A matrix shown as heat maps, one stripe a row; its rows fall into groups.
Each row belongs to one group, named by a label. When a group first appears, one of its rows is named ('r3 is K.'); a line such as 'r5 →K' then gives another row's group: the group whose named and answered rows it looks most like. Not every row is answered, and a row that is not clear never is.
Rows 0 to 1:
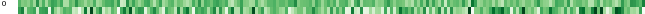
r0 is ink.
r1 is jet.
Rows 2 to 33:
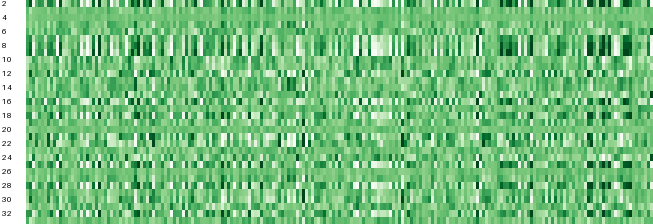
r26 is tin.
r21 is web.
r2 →jet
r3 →tin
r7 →jet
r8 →jet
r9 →jet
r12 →web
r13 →tin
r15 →ink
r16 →jet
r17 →ink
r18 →jet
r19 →web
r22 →web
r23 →tin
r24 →ink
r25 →jet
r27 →tin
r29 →web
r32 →jet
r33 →tin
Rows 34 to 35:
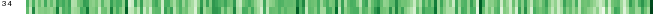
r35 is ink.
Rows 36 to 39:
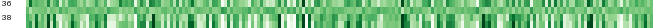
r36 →web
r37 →tin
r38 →web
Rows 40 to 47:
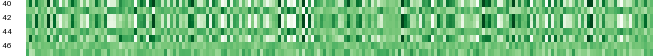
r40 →web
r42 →web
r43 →web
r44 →tin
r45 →web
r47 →tin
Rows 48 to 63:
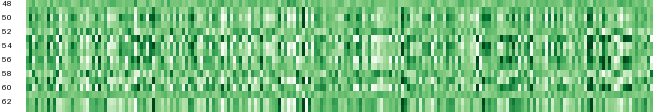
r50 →web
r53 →jet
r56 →jet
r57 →jet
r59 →web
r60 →jet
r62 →web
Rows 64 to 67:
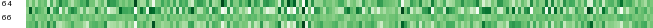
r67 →web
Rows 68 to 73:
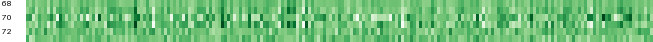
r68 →tin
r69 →tin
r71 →tin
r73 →tin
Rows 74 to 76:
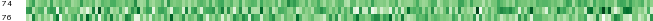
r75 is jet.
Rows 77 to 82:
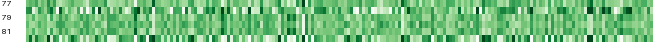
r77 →web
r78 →jet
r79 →tin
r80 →tin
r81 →tin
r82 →web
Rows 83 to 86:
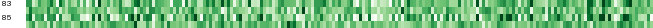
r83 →jet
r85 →jet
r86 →tin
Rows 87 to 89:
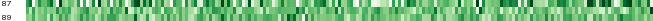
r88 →ink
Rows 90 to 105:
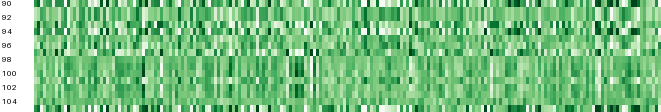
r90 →jet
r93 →web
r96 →ink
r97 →web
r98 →tin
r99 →tin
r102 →tin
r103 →tin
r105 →jet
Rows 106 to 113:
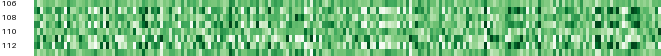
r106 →tin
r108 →tin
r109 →jet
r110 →ink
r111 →web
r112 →jet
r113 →tin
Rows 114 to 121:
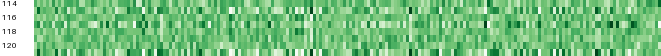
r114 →ink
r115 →web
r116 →tin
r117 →jet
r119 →tin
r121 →web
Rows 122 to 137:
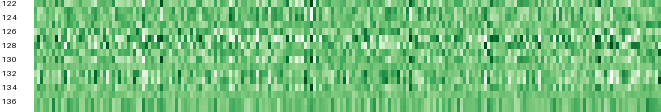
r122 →web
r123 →tin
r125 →ink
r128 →jet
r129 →ink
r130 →web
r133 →ink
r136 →ink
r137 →ink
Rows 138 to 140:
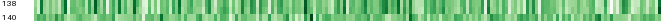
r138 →ink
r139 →ink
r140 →web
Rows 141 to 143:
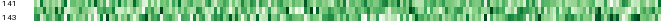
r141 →ink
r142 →web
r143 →jet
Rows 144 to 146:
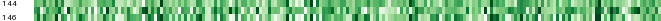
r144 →web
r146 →web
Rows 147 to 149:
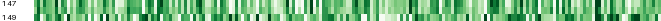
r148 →web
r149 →jet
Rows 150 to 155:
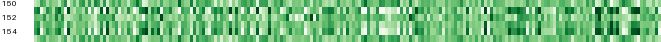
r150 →ink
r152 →web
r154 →jet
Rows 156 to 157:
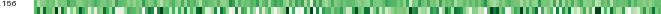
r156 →tin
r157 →web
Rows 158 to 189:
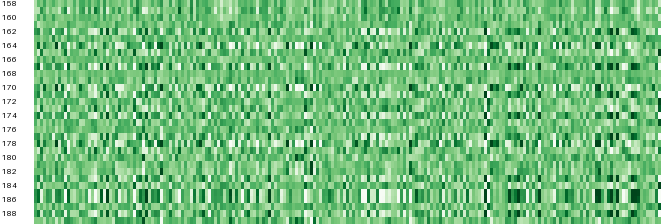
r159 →ink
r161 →tin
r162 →jet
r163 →ink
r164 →web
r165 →ink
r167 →jet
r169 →tin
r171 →jet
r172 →ink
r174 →jet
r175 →ink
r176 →tin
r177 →jet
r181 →web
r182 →web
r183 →jet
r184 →ink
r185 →jet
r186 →jet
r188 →jet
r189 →tin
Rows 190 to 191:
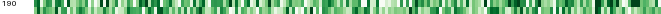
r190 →jet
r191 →web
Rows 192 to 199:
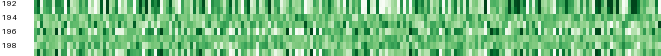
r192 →jet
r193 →jet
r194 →tin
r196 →web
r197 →tin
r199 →web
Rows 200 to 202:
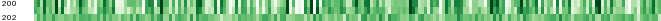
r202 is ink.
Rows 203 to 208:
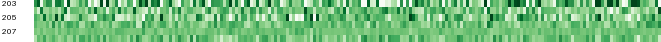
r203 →jet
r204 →ink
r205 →web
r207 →tin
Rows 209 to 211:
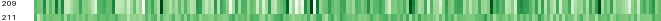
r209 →web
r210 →web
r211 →tin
